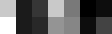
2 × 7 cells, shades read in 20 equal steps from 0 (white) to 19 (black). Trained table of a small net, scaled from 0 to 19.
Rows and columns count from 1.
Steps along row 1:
up down down up up down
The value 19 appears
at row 1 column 6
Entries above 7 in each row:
5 6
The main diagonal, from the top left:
4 17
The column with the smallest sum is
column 1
